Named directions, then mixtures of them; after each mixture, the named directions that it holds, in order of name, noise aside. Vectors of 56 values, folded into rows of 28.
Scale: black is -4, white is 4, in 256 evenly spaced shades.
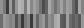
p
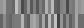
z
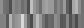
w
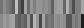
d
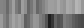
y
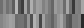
d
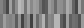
p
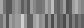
w, z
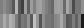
d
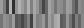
p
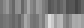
y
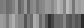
d, y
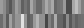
w, z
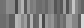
d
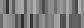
p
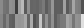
d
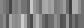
w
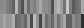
d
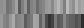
d, y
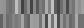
z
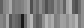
w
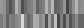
w, z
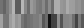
y, z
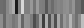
d, z
